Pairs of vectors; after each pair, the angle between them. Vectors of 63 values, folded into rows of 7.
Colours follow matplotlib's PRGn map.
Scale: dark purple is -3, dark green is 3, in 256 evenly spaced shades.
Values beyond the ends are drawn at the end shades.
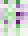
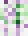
nearly opposite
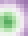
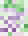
partly opposed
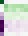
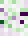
orthogonal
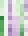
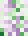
partly aligned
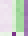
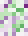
partly aligned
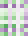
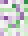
partly opposed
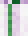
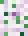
orthogonal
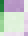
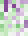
partly aligned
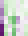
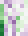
nearly opposite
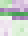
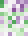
partly aligned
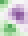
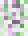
orthogonal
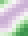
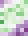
nearly opposite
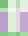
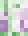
nearly parallel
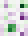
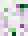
partly aligned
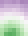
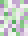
orthogonal
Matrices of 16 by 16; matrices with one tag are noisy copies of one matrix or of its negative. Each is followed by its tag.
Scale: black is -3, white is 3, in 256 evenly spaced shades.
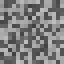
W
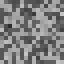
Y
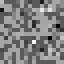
Y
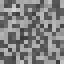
W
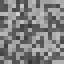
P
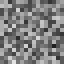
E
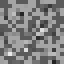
E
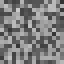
Y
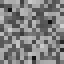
Y
